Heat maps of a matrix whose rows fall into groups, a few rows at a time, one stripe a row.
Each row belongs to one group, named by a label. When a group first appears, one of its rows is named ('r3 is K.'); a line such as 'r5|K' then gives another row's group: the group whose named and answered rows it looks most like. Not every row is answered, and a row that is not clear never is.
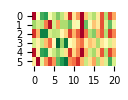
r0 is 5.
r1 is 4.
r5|4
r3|4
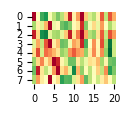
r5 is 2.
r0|5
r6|2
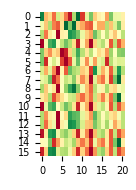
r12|4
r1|4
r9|4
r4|2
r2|4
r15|5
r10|5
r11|4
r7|4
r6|4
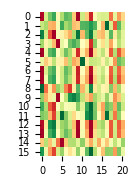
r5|2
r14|2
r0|5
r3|4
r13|5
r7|5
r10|2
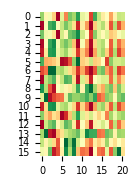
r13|2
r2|4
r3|5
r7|5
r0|4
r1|5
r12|5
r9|2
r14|4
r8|2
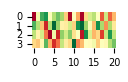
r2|4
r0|5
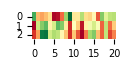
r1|5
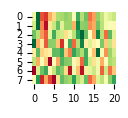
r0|2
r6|5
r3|2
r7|2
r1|2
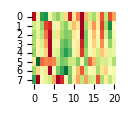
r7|2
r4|4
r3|4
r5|2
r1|4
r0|5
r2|4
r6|4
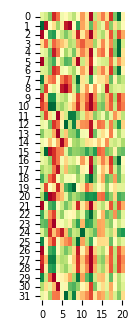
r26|5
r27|5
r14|2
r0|4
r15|2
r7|2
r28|5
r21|5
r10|5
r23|2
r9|5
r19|4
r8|2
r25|2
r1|2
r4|4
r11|4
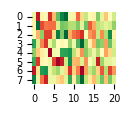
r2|4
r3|2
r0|4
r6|5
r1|2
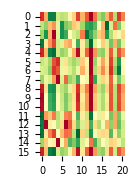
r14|4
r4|5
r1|2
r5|4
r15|5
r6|4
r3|2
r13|2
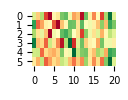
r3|2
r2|4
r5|4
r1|2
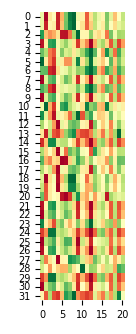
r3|5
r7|5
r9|5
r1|4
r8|2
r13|4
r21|5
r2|2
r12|4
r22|5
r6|2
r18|4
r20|2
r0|4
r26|5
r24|5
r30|5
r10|2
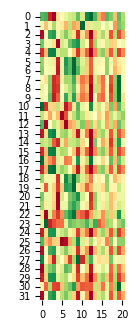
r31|5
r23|2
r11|2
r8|4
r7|4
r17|5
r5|4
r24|5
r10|2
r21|4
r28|5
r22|4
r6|4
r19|4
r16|2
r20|4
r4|5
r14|4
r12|2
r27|2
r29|5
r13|5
